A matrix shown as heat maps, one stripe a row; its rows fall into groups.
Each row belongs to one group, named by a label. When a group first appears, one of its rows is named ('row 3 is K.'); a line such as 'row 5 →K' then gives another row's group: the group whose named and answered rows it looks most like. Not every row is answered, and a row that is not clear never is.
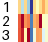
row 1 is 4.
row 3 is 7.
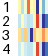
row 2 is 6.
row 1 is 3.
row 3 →4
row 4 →6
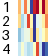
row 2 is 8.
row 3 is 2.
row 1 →4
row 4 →6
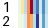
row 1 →3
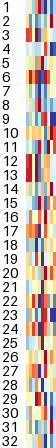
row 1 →3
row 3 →7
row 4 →6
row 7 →4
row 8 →3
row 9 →6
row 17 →7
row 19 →8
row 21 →2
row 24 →7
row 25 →2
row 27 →7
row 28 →8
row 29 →3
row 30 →6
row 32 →3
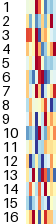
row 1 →3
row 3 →7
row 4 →8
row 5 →3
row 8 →6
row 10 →2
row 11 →4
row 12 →8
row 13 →7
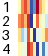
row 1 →7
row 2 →7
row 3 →8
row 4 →3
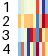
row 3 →2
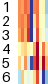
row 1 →7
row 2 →7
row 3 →7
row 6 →6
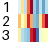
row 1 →3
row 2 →8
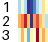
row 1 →4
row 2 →7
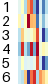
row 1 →3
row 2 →3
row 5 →6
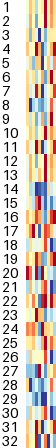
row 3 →4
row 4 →8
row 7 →8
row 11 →8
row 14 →4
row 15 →3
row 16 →8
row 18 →6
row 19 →8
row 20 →7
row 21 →6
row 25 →4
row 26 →6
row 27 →2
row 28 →8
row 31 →8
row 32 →7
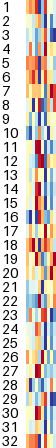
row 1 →7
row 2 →3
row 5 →7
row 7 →8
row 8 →2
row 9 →4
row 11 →3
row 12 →2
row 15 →3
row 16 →2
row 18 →7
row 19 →8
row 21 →2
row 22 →2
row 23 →6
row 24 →3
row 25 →3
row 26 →7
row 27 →3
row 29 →6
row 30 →3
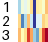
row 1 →2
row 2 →8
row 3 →8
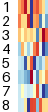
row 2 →7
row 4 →6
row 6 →2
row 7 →6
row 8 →2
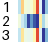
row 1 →6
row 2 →4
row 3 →6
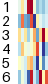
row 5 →3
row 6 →2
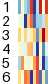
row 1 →2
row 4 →3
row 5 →6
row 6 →7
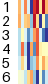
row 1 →4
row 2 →7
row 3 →6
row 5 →4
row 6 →3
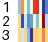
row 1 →6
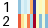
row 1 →2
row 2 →7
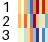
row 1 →4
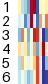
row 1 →2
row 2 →2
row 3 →6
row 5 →6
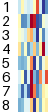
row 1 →6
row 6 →2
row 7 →2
